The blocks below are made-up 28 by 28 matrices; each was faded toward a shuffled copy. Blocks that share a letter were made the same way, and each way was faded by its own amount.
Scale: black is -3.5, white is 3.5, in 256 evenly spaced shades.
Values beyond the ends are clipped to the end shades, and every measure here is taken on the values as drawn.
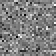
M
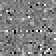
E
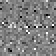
E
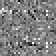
E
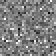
M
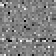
E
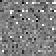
E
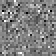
E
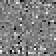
E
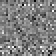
M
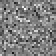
M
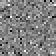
M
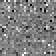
E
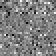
E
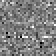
M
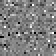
E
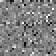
E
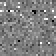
E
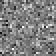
M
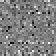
E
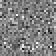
M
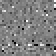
E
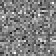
M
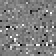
E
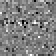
E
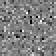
E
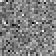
M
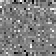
E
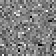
M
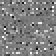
E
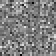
M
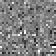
E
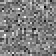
M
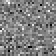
M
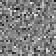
M
